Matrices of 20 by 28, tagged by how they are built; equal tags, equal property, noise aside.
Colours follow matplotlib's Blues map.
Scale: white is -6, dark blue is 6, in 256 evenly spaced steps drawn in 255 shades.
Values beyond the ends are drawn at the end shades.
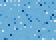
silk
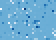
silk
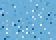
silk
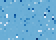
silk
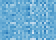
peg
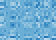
peg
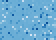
silk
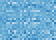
peg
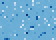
silk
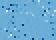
silk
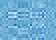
peg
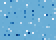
silk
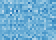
peg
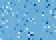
silk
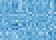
peg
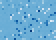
silk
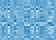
peg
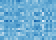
peg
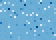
silk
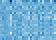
peg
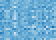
peg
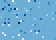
silk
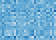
peg
